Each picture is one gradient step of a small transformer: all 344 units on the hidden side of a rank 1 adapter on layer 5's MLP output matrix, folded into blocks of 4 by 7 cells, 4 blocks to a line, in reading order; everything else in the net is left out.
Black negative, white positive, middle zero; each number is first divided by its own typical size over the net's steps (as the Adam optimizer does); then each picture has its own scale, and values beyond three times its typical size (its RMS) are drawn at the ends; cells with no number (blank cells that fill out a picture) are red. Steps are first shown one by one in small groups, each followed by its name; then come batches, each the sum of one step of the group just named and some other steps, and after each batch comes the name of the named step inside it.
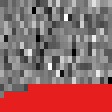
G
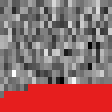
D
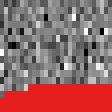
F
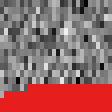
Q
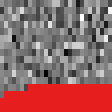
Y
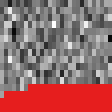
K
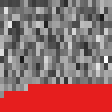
F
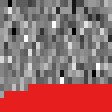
K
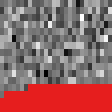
Y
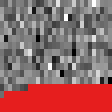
G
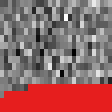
G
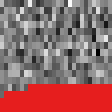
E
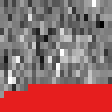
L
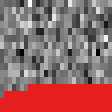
E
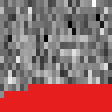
L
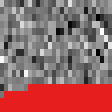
E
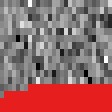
E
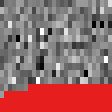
L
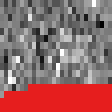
L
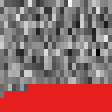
E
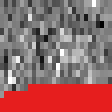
L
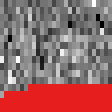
L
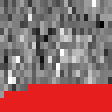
L
